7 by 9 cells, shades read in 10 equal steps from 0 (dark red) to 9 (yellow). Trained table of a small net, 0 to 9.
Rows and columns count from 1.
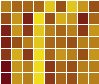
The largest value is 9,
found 4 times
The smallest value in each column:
0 3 1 4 2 3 3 1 3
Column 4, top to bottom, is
4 9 8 8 9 9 9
